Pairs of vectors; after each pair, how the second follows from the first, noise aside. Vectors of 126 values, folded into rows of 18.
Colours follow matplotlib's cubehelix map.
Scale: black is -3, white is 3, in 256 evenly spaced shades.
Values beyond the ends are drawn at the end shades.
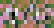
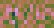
shrunk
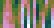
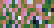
shuffled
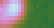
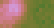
shrunk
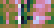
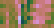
shrunk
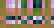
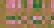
shrunk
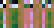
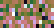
shuffled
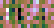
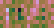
shrunk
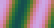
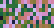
shuffled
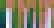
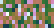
shuffled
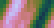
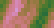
shrunk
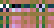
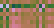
shrunk
